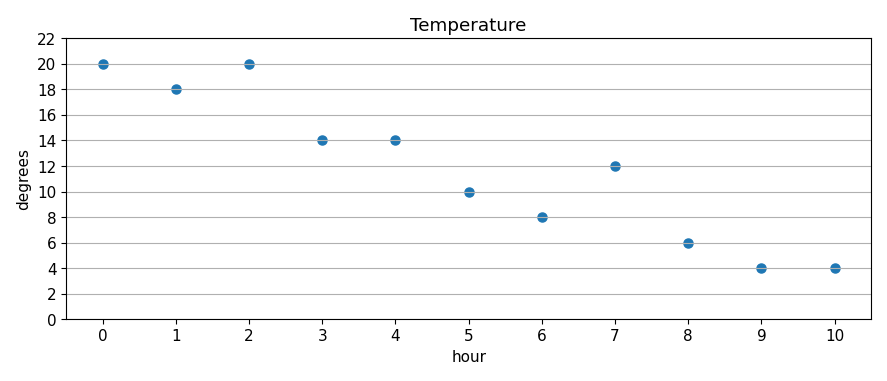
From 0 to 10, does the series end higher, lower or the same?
lower
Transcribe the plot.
Title: Temperature
x-axis: hour, ticks 0 1 2 3 4 5 6 7 8 9 10
y-axis: degrees, ticks 0 2 4 6 8 10 12 14 16 18 20 22
Values:
20 18 20 14 14 10 8 12 6 4 4
